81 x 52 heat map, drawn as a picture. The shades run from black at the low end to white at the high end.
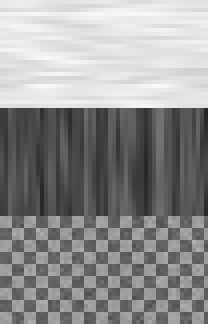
The table splits into 3 rows of 1 panel. Panel 1,1: very high, streaked across, faint in contrast. Panel 2,1: low, streaked downward. Panel 3,1: middling, checkered, strong in contrast.
